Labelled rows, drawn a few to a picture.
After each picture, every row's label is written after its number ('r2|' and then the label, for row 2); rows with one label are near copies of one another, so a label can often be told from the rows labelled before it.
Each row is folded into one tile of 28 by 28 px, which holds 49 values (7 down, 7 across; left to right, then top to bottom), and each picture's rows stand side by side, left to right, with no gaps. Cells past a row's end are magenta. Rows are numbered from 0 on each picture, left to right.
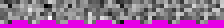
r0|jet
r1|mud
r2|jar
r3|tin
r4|jet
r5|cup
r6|cup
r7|cup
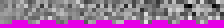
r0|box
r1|jar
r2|box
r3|jar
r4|jar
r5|tin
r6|mud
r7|mud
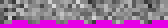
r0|cup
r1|box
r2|box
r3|jet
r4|jar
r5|jet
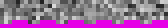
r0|tin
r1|cup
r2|tin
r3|box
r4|mud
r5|mud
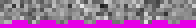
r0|jar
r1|cup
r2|box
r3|mud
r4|box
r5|tin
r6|box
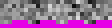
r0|jar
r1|jet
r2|mud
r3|jet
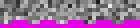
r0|tin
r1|jar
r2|jar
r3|cup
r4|cup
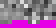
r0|box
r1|tin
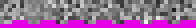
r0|jar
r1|box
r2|cup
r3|cup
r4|jet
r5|tin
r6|cup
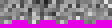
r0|jar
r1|tin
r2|jar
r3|box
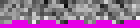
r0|jar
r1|tin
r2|jet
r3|mud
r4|jet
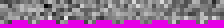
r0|jet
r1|mud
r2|cup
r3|cup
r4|box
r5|box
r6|tin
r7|tin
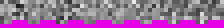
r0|mud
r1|box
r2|cup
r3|box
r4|box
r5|jar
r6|tin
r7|tin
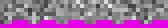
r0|cup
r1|tin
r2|box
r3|box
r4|mud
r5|cup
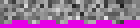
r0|cup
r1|jar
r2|mud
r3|jar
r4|jet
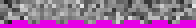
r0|jet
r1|box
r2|box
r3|jar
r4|tin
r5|jet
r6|cup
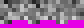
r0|jet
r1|jet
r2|tin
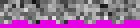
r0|jar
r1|jet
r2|jet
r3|mud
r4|cup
